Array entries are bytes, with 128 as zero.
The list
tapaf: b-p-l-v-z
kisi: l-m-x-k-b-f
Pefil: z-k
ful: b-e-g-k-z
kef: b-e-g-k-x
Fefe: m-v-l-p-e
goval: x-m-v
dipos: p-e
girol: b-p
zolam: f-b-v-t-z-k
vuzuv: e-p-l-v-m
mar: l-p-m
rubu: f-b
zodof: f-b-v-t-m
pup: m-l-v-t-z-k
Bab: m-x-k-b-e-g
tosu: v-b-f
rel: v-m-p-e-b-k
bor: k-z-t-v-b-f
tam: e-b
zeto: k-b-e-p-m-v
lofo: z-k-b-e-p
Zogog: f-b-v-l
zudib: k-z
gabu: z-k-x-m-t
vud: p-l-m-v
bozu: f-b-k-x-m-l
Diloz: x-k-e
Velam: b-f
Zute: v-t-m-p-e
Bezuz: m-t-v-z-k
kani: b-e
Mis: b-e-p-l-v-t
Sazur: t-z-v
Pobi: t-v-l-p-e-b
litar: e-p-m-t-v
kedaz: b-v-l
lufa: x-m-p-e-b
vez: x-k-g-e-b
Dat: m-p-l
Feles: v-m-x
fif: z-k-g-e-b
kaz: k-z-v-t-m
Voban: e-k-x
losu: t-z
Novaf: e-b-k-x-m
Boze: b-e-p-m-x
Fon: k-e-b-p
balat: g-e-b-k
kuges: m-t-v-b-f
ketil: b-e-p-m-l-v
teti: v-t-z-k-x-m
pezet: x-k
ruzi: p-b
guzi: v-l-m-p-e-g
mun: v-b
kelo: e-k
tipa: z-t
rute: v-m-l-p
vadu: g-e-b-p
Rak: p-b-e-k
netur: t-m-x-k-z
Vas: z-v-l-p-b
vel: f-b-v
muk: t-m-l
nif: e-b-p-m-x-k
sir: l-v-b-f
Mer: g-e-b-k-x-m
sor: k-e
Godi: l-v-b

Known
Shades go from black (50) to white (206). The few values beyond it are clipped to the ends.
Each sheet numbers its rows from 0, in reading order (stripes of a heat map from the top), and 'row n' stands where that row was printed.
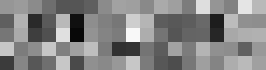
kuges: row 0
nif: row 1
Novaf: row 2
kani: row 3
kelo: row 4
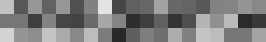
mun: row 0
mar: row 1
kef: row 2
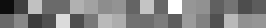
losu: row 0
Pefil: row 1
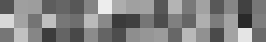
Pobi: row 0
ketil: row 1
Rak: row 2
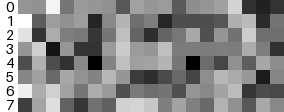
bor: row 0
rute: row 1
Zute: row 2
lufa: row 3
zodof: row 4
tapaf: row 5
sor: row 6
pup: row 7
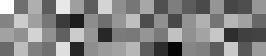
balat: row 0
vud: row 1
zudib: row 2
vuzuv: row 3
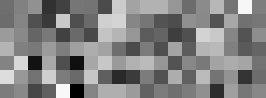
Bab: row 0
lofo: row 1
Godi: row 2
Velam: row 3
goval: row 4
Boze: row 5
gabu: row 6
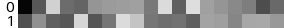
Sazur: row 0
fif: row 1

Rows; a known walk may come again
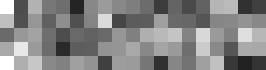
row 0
rel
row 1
mun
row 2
Bezuz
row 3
Fefe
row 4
Fon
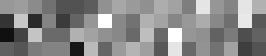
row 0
kuges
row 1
Diloz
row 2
losu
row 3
netur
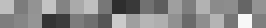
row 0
kani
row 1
Bab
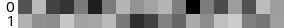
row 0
vel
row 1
ful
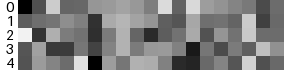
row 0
Sazur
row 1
muk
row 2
Zute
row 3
rubu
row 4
litar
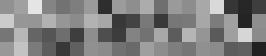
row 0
kaz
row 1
Mis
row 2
ruzi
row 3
zeto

